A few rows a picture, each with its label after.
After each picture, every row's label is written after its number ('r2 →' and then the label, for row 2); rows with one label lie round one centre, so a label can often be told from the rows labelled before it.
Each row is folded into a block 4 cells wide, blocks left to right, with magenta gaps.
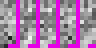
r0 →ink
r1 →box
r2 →box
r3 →ink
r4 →box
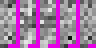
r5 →ink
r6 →box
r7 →box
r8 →ink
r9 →ink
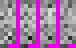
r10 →ink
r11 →ink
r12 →ink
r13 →ink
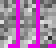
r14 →box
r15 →box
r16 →ink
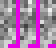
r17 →box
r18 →box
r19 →box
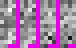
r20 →box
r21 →box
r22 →ink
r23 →ink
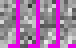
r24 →box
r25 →ink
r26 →box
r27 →box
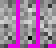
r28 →ink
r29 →ink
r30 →ink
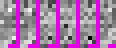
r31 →box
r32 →box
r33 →ink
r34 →ink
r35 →ink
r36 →box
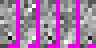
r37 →ink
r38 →box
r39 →ink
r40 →box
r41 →ink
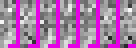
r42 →box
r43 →ink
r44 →box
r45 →box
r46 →box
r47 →ink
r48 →ink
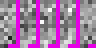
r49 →ink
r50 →box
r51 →box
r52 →box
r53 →ink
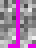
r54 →box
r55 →box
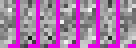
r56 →box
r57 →ink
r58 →ink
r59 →box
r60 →box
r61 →ink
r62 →box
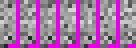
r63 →ink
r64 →ink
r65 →ink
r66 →ink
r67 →ink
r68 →ink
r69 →ink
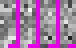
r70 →box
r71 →box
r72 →ink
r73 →ink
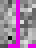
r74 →ink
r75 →box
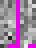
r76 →ink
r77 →box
